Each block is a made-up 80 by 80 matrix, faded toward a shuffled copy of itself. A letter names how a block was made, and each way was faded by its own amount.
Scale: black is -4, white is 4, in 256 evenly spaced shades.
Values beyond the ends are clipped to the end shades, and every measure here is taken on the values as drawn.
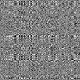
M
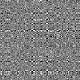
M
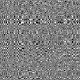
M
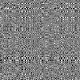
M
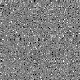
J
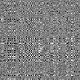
M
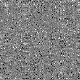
J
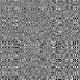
M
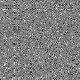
J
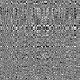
M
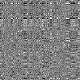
M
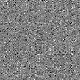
J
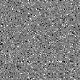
J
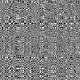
M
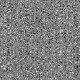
J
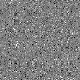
J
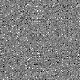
J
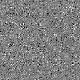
J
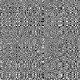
M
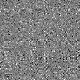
J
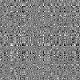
M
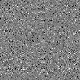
J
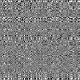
M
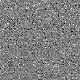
J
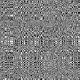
M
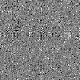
J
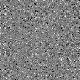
J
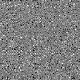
J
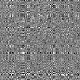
M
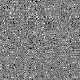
J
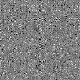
J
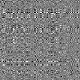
M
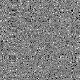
J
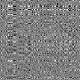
M
